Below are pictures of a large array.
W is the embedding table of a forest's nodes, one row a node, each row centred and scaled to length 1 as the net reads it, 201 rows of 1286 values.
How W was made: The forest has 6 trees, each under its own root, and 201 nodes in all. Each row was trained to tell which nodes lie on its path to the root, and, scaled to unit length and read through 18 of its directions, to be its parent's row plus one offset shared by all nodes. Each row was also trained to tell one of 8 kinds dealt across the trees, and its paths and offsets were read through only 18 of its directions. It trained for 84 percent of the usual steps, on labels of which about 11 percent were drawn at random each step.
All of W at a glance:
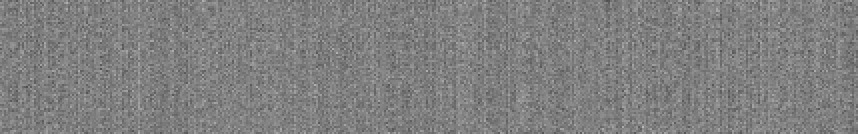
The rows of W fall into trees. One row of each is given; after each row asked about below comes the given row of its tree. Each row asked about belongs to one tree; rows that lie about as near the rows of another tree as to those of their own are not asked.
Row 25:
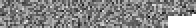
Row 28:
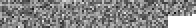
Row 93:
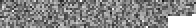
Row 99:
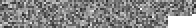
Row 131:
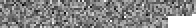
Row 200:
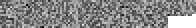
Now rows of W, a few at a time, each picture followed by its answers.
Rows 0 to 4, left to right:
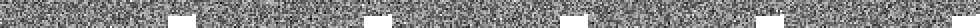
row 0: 28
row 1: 28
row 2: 93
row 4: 200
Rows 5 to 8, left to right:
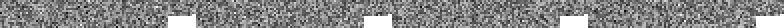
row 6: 28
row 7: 99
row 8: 28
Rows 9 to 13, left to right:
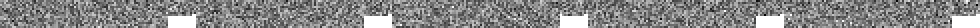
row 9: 28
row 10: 131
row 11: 99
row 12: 131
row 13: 131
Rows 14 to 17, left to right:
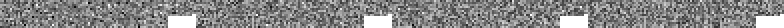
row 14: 28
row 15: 25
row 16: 131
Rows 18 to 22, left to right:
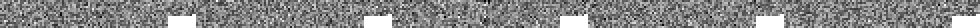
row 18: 99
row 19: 25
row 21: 99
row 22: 28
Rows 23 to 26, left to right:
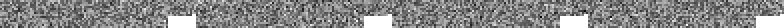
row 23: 131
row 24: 99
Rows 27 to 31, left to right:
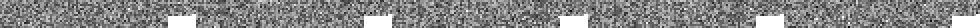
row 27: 200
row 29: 200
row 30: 200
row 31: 99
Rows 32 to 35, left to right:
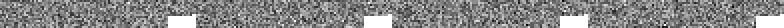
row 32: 28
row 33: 200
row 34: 28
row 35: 131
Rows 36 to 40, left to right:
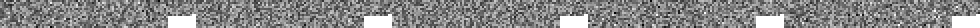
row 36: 93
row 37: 28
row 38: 25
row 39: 28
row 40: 28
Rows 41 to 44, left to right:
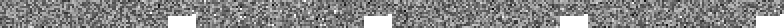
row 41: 200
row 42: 200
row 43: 99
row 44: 99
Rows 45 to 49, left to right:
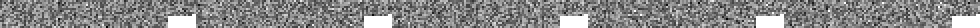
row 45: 28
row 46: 99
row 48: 131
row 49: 28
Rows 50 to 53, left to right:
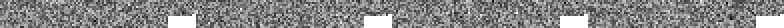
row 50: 131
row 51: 28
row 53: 28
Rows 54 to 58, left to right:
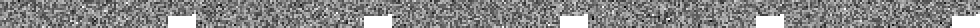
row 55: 131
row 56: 93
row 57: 99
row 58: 200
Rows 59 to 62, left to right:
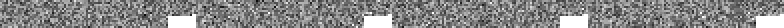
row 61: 200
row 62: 200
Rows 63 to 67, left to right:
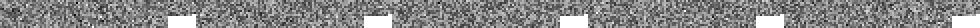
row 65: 131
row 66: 25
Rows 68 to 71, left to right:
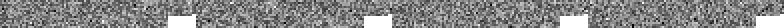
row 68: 99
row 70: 200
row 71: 99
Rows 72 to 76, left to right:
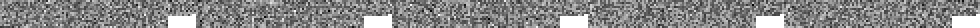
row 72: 200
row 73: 28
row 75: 131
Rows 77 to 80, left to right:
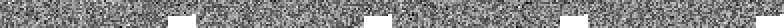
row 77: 200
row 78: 99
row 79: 28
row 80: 28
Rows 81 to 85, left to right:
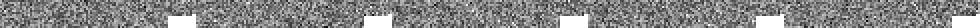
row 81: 131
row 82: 200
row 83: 131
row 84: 131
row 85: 131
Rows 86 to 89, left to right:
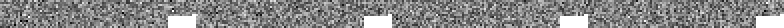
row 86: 28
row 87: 131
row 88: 99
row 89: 93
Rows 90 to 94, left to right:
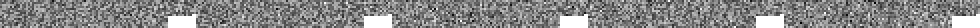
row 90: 28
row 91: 200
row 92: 99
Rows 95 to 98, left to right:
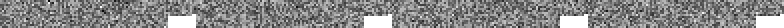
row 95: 99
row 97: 25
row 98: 131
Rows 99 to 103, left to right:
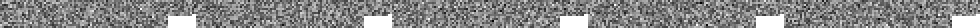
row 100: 93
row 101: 28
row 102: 131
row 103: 28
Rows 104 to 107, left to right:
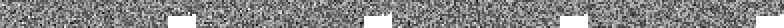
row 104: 25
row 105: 200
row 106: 200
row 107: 99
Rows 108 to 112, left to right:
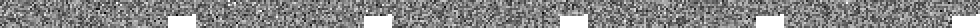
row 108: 131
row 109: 99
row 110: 99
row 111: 28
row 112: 25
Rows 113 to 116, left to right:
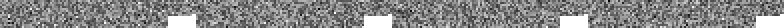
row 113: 200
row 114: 99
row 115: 28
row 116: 99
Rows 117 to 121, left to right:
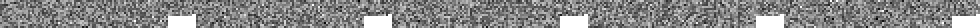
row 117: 99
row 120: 99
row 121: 131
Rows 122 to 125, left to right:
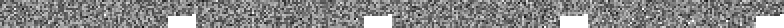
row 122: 93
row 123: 28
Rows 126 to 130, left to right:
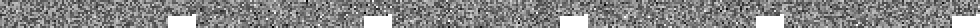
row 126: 25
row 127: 131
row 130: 131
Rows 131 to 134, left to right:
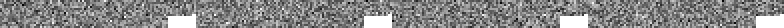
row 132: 200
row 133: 28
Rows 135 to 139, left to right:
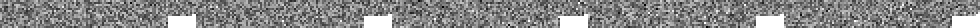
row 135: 131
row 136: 28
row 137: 131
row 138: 200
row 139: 200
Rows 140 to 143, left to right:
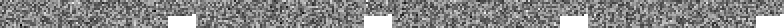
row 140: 131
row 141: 99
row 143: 28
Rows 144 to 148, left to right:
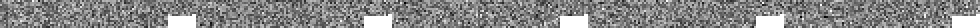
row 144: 99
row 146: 131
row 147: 200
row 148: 131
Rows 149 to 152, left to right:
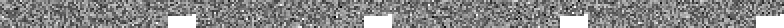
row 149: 28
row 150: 28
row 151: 131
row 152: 28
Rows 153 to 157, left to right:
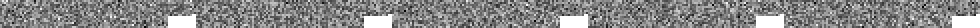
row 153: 99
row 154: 28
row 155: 131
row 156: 99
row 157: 131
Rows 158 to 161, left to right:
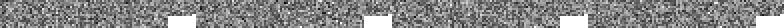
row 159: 131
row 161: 99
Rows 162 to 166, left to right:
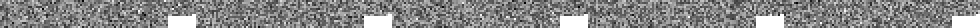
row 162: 99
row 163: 25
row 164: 99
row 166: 200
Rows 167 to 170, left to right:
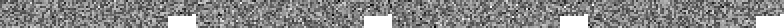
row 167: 28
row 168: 99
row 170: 131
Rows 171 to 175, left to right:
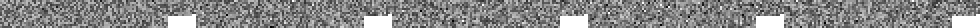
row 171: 99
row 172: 131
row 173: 28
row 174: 99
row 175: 25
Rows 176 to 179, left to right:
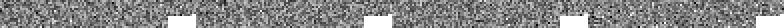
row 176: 131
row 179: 200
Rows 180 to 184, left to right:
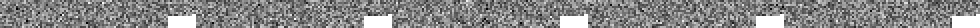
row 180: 200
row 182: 131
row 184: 131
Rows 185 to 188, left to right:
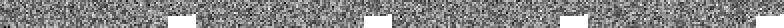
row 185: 28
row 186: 99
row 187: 28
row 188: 200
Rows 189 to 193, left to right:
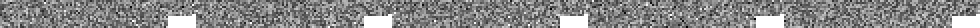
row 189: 99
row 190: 99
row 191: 131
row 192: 131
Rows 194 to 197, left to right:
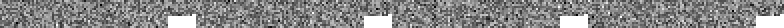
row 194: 28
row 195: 131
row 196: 28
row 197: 99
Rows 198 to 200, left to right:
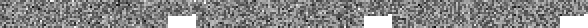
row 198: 99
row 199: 99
